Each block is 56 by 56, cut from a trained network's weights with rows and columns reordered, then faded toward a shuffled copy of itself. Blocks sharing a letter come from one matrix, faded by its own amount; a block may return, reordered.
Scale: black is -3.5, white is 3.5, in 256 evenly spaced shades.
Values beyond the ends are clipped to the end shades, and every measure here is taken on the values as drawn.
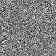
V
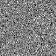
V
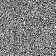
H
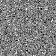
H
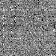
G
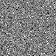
V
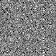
V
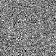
V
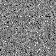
H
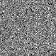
V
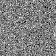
H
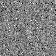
H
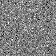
H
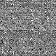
G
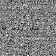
G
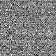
G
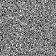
V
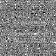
G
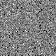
H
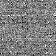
G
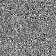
H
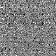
G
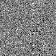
V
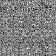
G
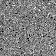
H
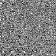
V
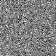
V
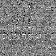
G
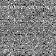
G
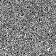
H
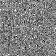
H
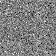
H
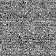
G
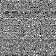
G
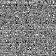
G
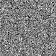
H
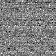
G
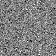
H
